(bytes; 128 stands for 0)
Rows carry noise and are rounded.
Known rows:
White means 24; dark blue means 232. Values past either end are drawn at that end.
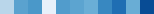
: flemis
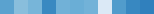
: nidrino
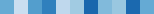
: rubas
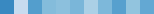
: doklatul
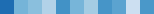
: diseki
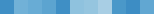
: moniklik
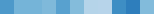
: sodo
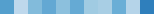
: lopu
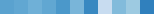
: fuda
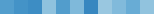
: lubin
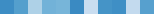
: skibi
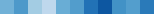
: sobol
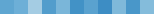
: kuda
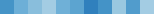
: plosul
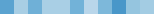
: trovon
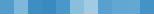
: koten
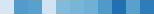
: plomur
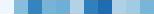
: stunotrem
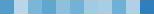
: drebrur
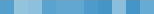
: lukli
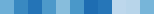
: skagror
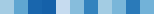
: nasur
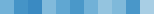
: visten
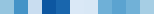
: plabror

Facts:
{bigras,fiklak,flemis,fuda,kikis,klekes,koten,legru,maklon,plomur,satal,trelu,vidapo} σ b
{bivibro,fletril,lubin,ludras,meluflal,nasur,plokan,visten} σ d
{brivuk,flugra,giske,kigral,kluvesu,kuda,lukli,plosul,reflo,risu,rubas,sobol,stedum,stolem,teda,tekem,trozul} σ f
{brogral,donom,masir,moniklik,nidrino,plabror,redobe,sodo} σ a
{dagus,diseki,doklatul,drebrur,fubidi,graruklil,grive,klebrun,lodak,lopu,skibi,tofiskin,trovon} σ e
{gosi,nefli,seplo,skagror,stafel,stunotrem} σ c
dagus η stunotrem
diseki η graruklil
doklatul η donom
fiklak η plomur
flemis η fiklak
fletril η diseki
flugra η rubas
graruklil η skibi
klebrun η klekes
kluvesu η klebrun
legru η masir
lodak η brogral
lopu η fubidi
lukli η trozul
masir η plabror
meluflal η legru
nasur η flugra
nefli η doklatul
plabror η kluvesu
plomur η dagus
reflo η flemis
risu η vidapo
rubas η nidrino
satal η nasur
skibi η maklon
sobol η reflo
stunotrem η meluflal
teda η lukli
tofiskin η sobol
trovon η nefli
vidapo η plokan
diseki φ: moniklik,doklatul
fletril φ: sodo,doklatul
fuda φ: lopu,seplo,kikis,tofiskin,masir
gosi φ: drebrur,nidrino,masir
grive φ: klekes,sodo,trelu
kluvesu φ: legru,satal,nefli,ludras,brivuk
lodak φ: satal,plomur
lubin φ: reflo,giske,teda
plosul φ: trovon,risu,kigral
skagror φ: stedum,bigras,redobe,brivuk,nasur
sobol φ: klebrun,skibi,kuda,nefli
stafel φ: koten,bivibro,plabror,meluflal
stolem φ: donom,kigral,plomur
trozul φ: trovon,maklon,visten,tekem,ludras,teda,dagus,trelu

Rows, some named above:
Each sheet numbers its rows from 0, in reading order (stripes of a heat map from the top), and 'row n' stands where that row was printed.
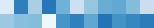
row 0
legru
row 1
reflo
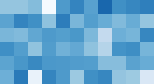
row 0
reflo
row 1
fletril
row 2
kikis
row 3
donom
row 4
plokan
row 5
kluvesu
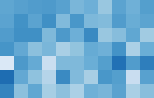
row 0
vidapo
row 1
bigras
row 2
lubin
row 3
lodak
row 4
plomur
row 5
diseki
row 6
grive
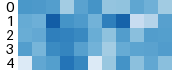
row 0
maklon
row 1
stafel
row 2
bivibro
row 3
koten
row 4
meluflal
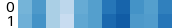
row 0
sobol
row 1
sobol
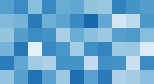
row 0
redobe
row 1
gosi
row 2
satal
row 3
kluvesu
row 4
graruklil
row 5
nefli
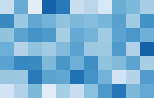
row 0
masir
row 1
fubidi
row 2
satal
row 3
tofiskin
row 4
lubin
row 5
seplo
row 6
dagus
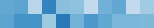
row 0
klebrun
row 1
fletril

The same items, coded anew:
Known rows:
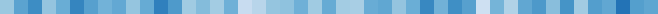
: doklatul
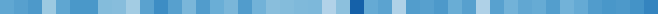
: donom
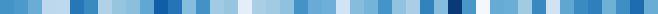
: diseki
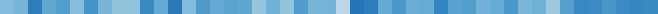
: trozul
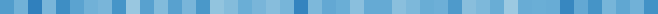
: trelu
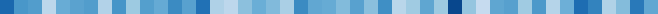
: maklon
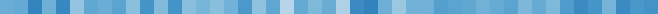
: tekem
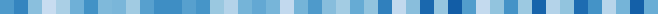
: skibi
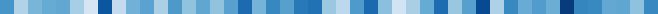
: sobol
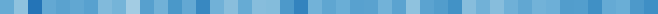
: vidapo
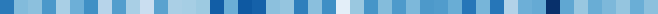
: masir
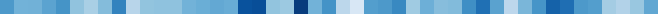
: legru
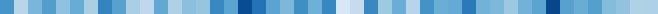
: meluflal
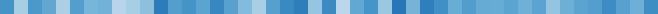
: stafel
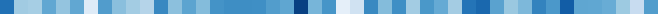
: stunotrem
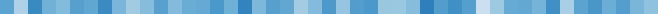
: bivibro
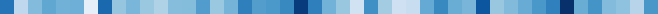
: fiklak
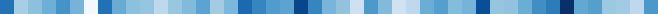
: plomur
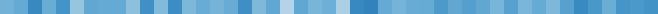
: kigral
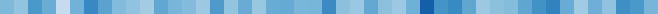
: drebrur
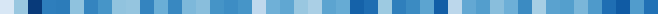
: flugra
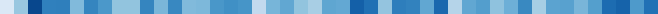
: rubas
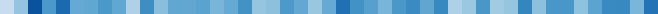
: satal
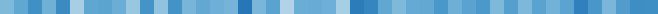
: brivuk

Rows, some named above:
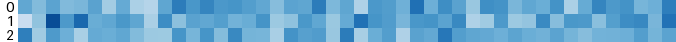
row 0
skagror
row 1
satal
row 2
seplo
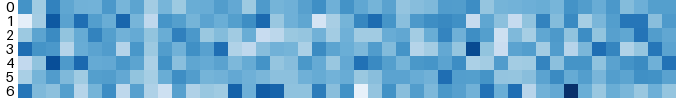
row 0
koten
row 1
nasur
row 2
doklatul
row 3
maklon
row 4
satal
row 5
fubidi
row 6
masir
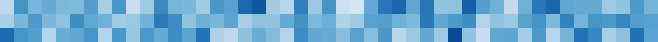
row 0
klebrun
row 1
grive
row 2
maklon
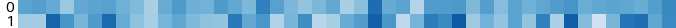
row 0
redobe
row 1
nidrino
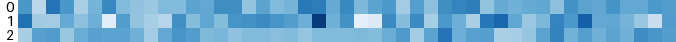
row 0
fuda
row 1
stunotrem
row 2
trovon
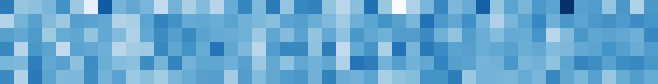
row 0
reflo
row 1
lodak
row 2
nefli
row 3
gosi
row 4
lukli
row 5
kikis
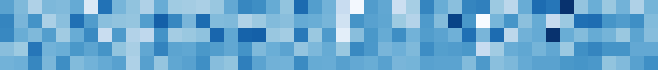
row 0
dagus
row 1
fletril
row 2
plabror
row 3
plokan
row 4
bigras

